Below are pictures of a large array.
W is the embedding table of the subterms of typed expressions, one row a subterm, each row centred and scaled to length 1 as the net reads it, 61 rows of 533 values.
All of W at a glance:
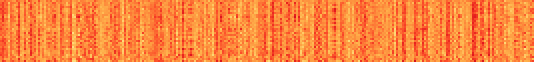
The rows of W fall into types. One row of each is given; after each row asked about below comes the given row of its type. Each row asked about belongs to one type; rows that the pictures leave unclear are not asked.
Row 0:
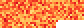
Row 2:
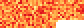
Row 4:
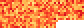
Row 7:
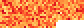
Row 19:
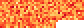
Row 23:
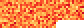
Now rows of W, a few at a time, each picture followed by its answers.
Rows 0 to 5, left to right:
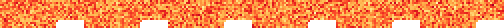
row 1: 4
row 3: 19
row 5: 2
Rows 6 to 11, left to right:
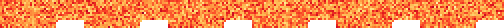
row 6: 4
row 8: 19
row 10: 4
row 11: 19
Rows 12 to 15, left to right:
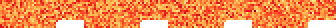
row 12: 19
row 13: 4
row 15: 2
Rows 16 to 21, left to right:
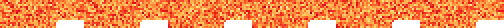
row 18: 4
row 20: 19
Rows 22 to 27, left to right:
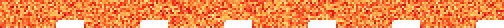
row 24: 7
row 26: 23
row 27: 19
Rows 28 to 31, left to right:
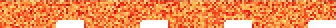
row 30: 4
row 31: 23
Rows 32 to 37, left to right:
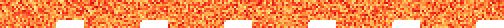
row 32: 2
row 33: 0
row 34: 23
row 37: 23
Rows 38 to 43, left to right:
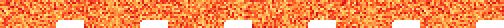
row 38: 0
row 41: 19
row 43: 0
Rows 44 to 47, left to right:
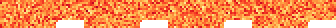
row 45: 0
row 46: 2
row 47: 7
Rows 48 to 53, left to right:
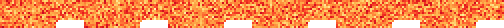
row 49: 2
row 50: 4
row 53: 7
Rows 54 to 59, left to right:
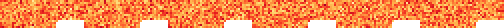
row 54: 2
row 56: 4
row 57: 19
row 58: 23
